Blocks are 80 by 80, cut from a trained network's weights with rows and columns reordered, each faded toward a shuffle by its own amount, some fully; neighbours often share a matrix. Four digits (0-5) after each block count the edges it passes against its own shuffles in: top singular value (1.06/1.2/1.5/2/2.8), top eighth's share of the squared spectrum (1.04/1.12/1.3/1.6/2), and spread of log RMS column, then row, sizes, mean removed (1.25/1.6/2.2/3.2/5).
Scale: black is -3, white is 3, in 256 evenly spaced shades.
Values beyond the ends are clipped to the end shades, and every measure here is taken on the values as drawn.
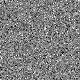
1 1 0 0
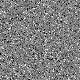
1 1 1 0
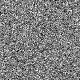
2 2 0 1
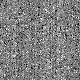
2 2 0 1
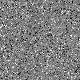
0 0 0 0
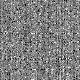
3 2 0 2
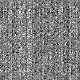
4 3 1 3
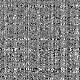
4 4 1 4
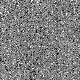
0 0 0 0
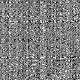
3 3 0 3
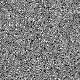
1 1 0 0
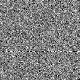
3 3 0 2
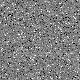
0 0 0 0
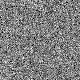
0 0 0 0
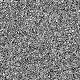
0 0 0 0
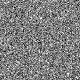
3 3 0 0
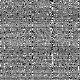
3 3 3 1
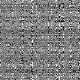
4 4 4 1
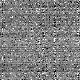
3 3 3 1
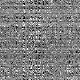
4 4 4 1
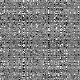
4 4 4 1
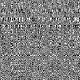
4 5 3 3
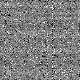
2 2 2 0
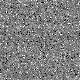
1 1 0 0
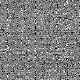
2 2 3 0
